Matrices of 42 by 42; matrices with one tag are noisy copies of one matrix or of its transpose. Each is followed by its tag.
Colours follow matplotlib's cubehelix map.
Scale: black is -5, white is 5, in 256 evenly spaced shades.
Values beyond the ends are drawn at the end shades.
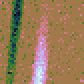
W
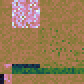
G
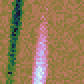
W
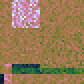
G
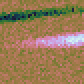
W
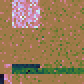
G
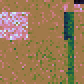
G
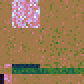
G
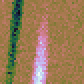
W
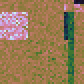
G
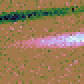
W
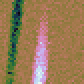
W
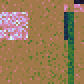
G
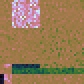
G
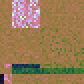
G
